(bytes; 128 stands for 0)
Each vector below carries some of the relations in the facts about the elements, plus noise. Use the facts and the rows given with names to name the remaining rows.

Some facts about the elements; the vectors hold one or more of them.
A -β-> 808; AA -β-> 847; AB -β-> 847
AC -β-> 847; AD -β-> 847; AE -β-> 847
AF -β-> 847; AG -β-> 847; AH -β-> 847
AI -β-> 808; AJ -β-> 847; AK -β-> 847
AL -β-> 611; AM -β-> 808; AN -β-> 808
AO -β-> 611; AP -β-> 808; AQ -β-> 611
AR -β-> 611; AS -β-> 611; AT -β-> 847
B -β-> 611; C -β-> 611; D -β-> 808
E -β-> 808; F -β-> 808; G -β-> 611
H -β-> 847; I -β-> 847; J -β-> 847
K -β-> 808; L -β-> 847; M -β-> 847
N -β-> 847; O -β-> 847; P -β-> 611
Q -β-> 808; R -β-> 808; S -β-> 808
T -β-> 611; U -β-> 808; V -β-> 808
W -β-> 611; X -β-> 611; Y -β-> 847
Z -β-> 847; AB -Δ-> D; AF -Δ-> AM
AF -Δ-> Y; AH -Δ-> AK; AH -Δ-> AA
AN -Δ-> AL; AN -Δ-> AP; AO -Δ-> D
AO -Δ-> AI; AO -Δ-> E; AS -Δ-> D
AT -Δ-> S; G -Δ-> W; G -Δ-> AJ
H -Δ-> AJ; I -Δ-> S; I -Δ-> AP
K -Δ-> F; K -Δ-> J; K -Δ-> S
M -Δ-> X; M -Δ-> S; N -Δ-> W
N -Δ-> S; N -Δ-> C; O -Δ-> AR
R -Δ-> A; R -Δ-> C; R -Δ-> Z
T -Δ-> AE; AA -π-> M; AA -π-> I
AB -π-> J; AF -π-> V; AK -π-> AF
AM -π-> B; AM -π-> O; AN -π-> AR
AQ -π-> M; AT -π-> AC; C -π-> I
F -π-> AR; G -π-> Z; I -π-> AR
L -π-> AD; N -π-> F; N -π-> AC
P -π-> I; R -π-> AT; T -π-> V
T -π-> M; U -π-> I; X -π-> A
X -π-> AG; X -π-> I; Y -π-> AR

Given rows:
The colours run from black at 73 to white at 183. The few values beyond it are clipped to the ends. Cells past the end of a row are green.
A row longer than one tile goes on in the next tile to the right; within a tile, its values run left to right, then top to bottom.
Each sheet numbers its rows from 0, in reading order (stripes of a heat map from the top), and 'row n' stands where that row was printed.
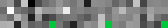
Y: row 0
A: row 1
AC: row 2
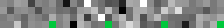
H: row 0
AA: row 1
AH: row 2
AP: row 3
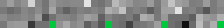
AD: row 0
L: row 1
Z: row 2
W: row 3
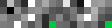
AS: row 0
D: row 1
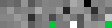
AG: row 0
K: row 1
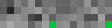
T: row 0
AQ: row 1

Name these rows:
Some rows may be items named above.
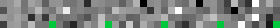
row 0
B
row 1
A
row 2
AT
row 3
F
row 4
AB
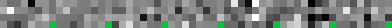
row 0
F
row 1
AL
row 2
O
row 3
G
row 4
D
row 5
AF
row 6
AR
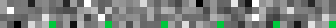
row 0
C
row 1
AK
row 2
AE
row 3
AN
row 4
D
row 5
X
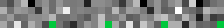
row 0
R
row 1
A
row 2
N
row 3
Y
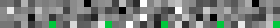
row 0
AR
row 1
M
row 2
AS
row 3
AM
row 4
I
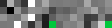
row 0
AO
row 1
V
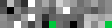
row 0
AB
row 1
S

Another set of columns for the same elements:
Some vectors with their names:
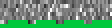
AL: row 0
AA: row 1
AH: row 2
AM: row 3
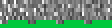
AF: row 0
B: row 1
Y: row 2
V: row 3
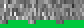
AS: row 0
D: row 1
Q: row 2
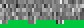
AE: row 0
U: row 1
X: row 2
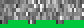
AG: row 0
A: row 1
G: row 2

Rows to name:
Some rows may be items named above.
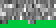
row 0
AH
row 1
H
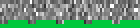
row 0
K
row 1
AR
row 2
AK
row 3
G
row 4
T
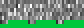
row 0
O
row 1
N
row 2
AT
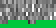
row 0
AM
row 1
AB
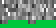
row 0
AR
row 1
G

